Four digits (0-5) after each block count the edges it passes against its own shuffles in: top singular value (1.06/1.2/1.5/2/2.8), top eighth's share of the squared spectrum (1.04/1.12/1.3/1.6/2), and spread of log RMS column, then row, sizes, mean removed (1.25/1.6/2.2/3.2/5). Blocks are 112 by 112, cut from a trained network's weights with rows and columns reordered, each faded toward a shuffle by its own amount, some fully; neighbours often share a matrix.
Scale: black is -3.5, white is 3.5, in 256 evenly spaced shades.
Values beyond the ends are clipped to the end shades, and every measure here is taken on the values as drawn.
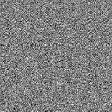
4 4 2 2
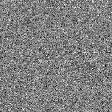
2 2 0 1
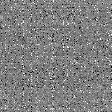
2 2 3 0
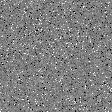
0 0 0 0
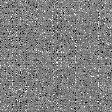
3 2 3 0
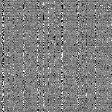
3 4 4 0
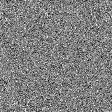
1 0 0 0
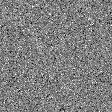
0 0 0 0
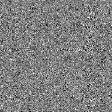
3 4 2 2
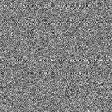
4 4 1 3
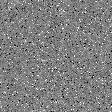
0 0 0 0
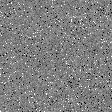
0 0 0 0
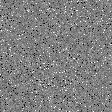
0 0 0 0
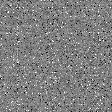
2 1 1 0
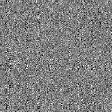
3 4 3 3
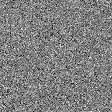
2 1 0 0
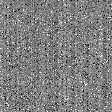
3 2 0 2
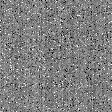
3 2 0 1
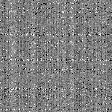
4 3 0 3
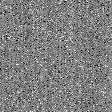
2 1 0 1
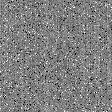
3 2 0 1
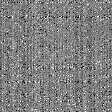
4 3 0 3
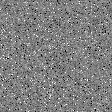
1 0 0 0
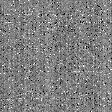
3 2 0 2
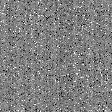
2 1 0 1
